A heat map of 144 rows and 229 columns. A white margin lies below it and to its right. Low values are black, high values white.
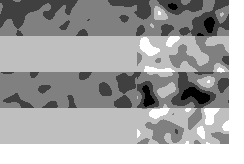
Stripes: horizontal, repeating 2 times. Average level on the scale: 60%. Seam: vertical, 60% of the way across, the left part calmer.
